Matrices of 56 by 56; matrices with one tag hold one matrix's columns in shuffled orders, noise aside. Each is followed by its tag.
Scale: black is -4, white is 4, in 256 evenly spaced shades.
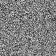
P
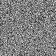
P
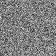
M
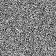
M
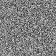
M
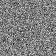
M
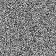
M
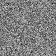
M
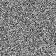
M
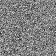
M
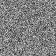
M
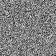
P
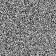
P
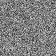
M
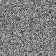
P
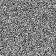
M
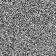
P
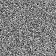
M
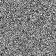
P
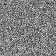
M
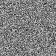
M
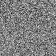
P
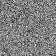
P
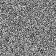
M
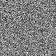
P
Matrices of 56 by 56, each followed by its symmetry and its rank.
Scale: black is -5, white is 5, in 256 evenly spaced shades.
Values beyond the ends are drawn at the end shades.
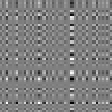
neither, rank one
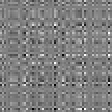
antisymmetric, rank two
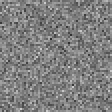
neither, full rank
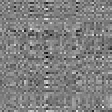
neither, rank five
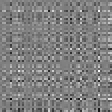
antisymmetric, rank two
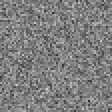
neither, full rank
